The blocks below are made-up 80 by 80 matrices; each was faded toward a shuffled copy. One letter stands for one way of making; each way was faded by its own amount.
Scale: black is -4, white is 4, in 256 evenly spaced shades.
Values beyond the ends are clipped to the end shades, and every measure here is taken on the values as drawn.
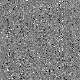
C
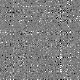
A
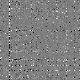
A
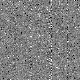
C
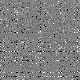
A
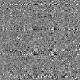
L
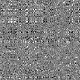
L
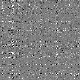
A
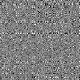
L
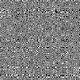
L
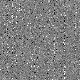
C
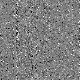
C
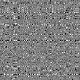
L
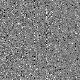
C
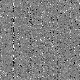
C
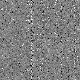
C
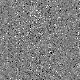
C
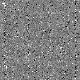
C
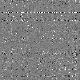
A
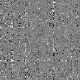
A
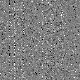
C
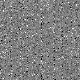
C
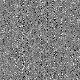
C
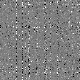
A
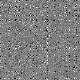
A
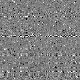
L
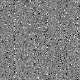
C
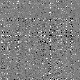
A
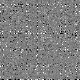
A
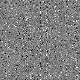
C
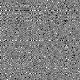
L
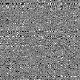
L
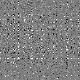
A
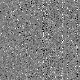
C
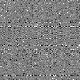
L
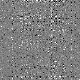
A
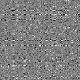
L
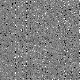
C
